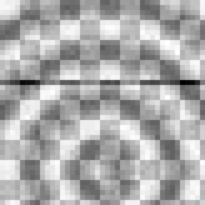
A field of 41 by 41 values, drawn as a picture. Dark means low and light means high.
Overall the values sit about 70% of the way up the scale. The histogram is bell-shaped. Concentric rings centre on the bottom middle. No overall slope runs across the table. Row 17 differs from the rows beside it.
